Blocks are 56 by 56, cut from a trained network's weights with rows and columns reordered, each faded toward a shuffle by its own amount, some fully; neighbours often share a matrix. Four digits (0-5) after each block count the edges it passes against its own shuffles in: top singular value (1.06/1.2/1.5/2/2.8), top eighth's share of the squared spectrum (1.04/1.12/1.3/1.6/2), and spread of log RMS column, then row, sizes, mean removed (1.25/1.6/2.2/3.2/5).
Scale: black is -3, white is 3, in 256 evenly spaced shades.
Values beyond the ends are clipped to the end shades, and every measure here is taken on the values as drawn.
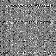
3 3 0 3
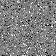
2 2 0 1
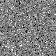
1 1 0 0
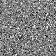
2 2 1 0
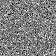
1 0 0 0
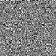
3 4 2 2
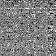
2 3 2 1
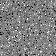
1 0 0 0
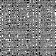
3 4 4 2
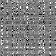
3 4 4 2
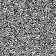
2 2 0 0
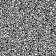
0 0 0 0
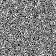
0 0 0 0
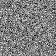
2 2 0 0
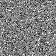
0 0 0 0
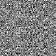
3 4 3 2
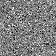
0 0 0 0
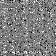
2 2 0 1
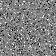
0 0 0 1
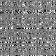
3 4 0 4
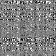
3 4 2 4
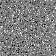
1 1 0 0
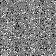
1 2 0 1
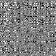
3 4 1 3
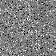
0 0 0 0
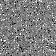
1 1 0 0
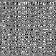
3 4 1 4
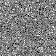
2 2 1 0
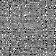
2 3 3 1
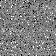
1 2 1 0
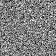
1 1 0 0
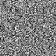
3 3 2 1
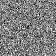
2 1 0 0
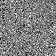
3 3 1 0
